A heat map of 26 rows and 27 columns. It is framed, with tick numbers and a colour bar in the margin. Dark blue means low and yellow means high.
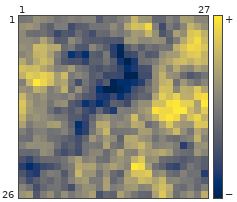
The middle right is the ninth with the highest average. No single row or column stands out from its neighbours. No regular stripes run through it. The texture is blotchy. On average the colour sits 50% of the way up the scale.
